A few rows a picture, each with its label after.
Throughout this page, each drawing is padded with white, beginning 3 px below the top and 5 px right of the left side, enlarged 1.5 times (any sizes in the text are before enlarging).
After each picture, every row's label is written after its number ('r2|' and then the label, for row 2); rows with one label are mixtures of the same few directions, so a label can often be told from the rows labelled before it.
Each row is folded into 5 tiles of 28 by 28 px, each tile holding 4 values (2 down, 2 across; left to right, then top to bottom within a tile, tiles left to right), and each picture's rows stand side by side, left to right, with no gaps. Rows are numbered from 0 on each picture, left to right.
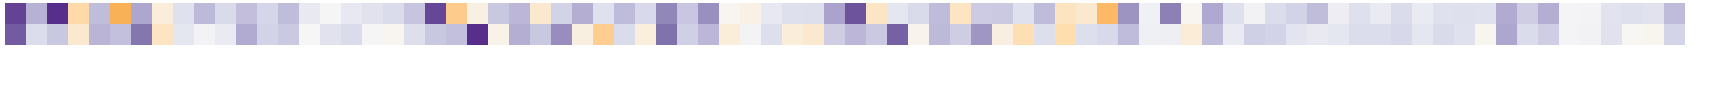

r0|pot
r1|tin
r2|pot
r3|tin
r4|pot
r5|pot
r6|pot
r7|tin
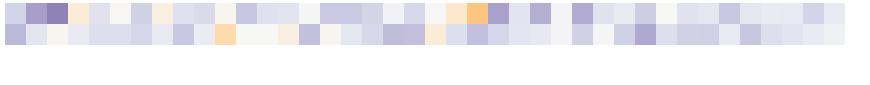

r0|pot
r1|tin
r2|pot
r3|tin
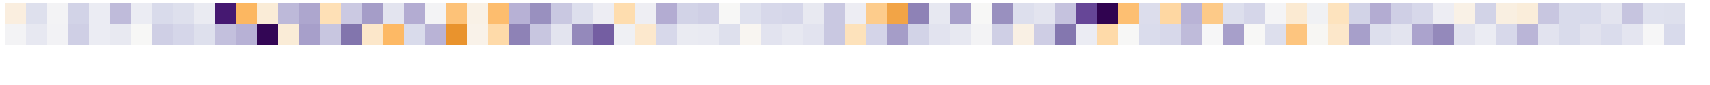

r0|pot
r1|pot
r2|tin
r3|tin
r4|pot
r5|pot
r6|tin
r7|pot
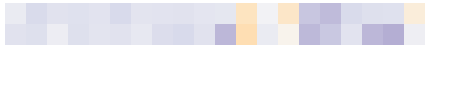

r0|pot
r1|tin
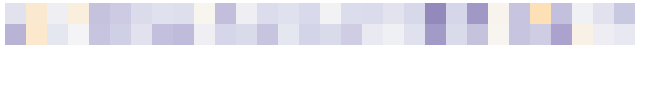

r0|tin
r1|pot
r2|pot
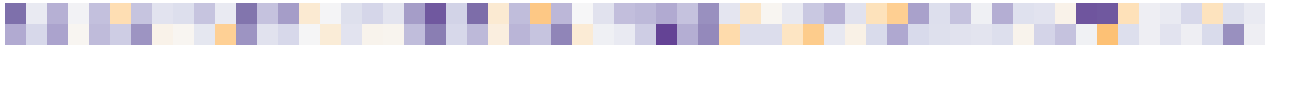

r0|pot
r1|tin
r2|pot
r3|tin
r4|pot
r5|pot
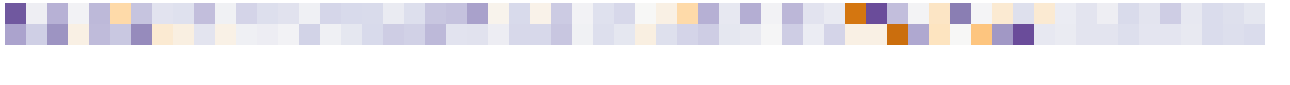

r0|pot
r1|tin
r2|pot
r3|pot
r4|pot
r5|pot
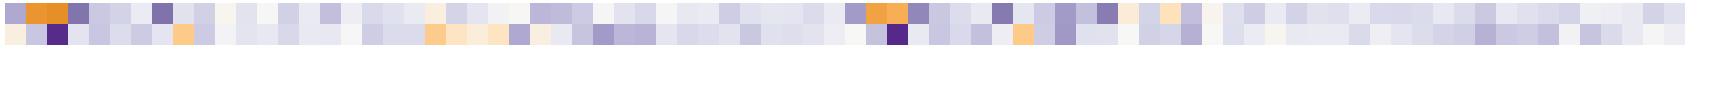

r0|pot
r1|pot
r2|tin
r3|tin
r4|pot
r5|pot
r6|tin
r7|tin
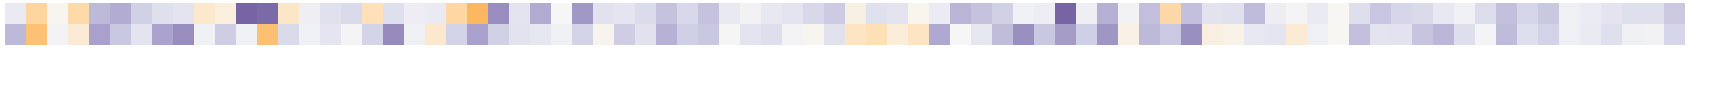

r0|tin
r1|pot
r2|pot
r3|tin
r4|tin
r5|pot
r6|tin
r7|tin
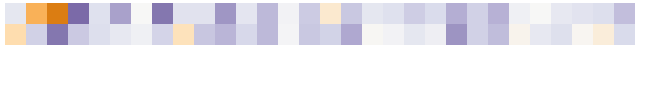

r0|pot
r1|pot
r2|tin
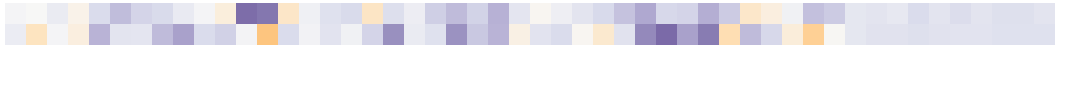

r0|tin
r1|pot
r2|tin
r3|tin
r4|pot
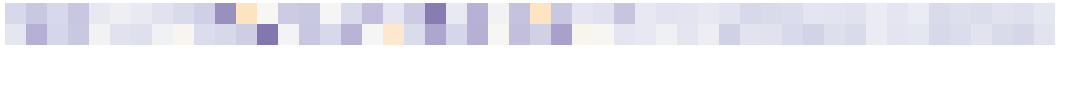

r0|tin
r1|pot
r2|pot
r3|tin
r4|tin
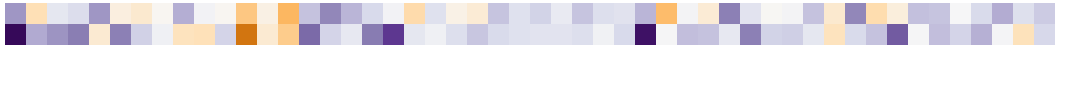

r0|tin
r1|tin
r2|pot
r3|tin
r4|pot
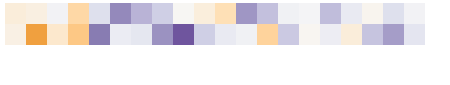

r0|tin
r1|pot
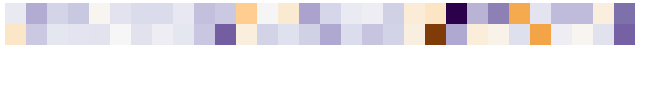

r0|tin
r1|tin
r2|tin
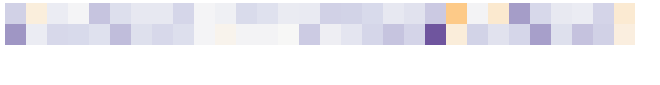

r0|tin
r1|tin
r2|tin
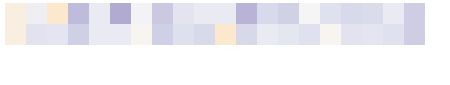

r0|pot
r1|tin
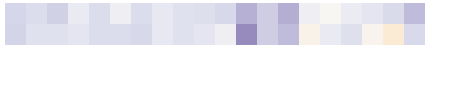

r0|pot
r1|tin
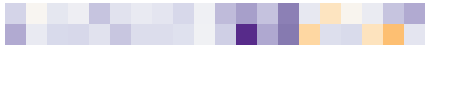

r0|tin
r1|tin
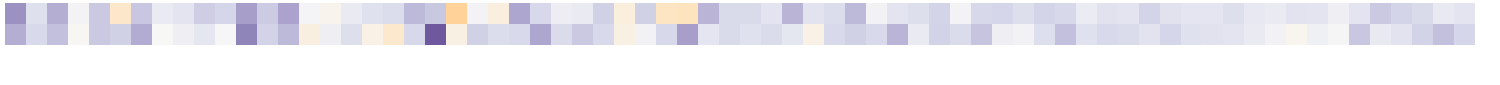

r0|pot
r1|tin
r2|tin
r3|pot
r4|pot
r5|tin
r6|tin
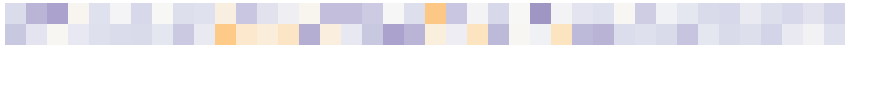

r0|pot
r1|tin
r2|pot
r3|pot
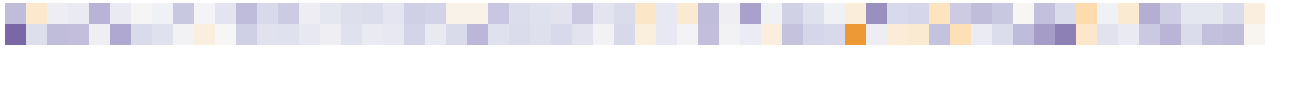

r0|tin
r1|tin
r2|pot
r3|pot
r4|tin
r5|tin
